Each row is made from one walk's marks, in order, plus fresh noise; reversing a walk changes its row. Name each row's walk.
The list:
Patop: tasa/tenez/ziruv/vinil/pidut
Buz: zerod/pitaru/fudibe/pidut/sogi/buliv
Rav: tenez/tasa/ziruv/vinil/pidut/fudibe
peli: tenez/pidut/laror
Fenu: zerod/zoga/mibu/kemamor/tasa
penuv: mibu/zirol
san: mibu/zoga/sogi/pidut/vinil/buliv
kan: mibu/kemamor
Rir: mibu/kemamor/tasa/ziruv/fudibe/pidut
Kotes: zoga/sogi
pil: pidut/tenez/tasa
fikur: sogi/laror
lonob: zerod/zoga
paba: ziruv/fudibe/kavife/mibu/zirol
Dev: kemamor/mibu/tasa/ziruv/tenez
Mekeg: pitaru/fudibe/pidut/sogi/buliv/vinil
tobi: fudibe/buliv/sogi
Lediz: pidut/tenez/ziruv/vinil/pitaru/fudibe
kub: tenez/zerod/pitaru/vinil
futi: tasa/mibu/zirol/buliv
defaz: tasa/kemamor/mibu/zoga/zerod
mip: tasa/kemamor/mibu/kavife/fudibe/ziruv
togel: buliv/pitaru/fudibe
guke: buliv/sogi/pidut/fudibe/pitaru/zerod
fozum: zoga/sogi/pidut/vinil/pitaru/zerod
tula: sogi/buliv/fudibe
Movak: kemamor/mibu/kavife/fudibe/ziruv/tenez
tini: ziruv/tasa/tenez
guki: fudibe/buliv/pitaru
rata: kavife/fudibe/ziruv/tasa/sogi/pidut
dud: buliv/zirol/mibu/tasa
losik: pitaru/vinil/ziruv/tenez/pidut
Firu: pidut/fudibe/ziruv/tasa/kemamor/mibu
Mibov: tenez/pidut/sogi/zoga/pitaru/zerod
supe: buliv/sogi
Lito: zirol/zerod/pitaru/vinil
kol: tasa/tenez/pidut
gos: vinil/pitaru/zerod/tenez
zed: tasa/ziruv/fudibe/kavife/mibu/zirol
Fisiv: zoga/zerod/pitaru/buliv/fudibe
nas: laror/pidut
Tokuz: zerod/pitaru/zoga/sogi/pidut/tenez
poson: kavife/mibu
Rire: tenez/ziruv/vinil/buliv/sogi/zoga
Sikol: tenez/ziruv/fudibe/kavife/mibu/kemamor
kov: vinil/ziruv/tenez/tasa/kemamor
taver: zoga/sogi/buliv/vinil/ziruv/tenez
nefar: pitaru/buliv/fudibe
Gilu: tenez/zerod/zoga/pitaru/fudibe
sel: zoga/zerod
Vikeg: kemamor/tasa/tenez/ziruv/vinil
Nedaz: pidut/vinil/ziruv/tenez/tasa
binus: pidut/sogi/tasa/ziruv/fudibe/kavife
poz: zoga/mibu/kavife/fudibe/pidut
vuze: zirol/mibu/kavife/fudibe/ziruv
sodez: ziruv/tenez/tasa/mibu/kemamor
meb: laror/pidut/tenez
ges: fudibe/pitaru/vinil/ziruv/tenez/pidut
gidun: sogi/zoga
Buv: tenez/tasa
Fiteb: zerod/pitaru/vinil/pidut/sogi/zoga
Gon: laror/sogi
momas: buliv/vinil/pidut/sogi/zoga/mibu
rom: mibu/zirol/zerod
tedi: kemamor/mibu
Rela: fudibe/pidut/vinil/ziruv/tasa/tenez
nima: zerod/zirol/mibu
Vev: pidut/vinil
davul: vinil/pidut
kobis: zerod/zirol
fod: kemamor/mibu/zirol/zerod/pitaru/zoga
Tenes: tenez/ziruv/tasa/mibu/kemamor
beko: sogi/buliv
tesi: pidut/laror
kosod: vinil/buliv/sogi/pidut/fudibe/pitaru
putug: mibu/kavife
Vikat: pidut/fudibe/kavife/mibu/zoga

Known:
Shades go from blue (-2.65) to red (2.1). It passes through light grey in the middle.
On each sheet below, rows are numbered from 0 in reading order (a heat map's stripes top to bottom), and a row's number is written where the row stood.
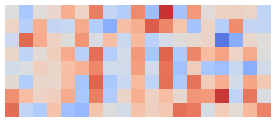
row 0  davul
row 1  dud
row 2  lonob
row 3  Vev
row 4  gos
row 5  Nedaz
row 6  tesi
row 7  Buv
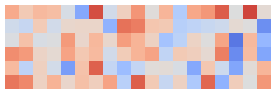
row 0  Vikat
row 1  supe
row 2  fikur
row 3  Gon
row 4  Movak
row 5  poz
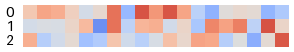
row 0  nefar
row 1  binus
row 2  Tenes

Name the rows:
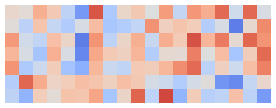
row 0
Firu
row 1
sodez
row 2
pil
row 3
Mibov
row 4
Rav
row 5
Tokuz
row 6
kosod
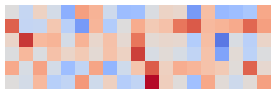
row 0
fod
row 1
kol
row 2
Fisiv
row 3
taver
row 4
zed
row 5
vuze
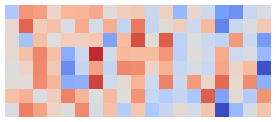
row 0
Fiteb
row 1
sel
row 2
momas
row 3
ges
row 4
tobi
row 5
Rela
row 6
san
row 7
Fenu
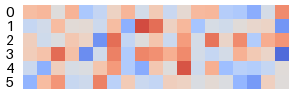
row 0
Gilu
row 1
guke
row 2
Lediz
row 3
guki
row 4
kov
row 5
kobis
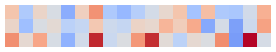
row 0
Dev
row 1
Rire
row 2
rata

